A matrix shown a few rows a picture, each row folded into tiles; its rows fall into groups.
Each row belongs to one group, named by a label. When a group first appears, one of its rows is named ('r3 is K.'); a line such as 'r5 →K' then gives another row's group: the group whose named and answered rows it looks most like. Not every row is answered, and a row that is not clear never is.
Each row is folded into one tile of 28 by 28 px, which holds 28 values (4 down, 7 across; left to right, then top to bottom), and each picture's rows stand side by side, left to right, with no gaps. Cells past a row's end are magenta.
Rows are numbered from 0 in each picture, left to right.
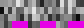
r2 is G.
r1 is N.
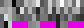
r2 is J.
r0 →N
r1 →J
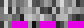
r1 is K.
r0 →G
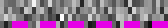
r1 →J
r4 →N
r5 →K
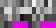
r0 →N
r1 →J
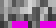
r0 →N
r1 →J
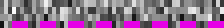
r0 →G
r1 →G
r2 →N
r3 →J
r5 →K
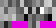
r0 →K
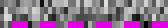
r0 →N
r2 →J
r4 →J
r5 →K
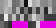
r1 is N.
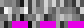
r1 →G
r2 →K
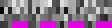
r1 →G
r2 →G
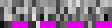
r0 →N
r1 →N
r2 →G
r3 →J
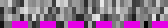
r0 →N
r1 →K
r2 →N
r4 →G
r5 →K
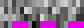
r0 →K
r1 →K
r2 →J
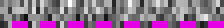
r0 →N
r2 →G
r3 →J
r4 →G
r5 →G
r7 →K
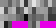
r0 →K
